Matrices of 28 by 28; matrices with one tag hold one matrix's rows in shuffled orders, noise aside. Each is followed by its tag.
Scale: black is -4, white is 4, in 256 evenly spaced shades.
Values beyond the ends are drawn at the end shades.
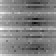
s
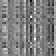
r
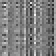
r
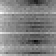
s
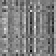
r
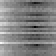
s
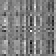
r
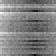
s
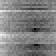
s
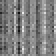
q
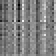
q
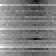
s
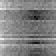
s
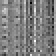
r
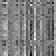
r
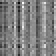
q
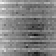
s
